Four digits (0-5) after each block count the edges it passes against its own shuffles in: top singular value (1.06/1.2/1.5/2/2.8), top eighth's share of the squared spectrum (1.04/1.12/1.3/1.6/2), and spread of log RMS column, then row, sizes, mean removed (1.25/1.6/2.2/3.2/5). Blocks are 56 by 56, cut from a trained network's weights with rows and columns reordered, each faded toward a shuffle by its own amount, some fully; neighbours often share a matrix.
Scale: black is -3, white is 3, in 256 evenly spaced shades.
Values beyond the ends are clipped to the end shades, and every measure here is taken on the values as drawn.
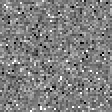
0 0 0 0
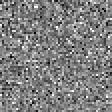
2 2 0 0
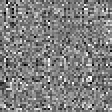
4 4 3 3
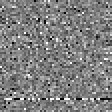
3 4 0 2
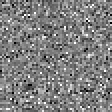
2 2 0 1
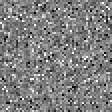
0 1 0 0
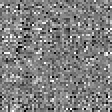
3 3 1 3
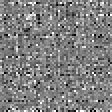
3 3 1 3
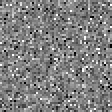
0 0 0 0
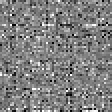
3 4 1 3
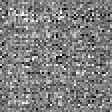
3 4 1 3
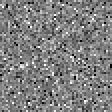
0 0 0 0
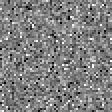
0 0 0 0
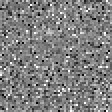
0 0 0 0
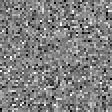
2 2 0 1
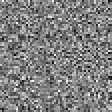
4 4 2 1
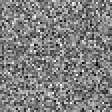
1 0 0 0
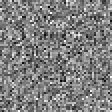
3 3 2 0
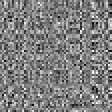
4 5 4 3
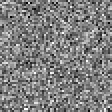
3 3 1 1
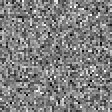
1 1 0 0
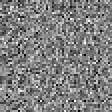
3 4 2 1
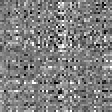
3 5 3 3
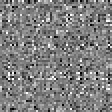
3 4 2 3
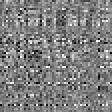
3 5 2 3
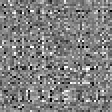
3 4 2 3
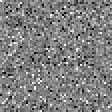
1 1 0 0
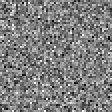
0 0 0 0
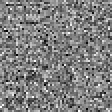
3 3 1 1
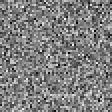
0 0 0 0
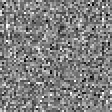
2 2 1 0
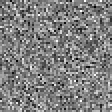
1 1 0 0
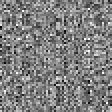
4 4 2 1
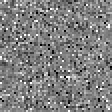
1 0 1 0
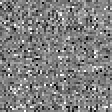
2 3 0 2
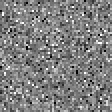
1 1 0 0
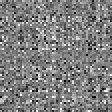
3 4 2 3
